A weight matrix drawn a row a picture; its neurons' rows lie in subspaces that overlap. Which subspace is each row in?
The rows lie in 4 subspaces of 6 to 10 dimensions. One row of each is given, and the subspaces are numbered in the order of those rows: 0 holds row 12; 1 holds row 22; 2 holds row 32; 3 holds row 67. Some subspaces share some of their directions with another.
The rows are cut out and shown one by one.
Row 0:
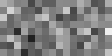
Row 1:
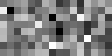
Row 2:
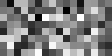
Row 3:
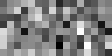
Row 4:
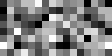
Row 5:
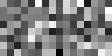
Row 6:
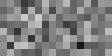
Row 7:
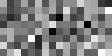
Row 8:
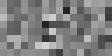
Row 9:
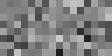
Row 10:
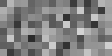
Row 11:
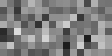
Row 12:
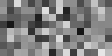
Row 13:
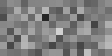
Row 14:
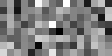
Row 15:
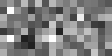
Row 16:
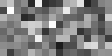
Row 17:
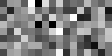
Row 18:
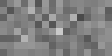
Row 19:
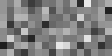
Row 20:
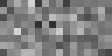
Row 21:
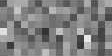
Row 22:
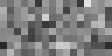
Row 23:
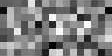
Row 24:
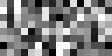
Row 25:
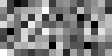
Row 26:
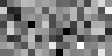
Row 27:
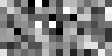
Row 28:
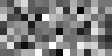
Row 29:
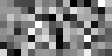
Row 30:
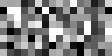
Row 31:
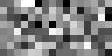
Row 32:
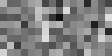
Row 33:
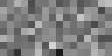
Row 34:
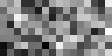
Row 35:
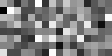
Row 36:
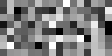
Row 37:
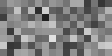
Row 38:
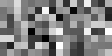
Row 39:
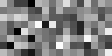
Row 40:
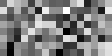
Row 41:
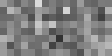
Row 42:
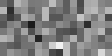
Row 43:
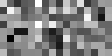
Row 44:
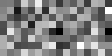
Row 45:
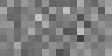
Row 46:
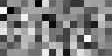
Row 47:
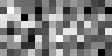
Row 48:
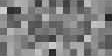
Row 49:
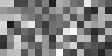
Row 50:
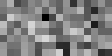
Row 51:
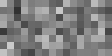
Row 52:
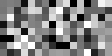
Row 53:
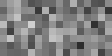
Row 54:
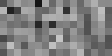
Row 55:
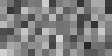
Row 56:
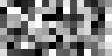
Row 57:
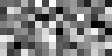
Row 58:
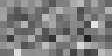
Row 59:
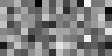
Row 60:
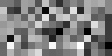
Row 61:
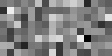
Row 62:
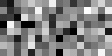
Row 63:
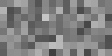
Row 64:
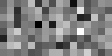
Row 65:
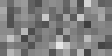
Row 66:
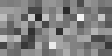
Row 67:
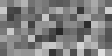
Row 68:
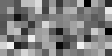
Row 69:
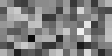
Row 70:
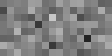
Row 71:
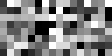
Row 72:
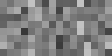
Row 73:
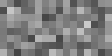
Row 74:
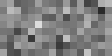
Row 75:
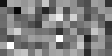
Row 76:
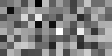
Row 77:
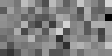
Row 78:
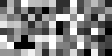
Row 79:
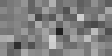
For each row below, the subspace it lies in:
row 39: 2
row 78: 0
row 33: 1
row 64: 0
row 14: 2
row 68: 2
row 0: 0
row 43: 0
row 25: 2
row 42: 1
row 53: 1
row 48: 3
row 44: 3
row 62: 1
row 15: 0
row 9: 3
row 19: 1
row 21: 2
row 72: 2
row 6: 2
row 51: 2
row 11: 2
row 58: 1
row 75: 2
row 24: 2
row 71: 2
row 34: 2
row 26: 1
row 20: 2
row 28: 1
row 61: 3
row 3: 2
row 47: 1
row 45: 0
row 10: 0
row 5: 3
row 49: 1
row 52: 0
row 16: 1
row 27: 1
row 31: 2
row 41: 3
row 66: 1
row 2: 1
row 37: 1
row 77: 2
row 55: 2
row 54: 3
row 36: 2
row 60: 0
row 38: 3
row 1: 0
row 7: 0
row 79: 1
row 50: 1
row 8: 2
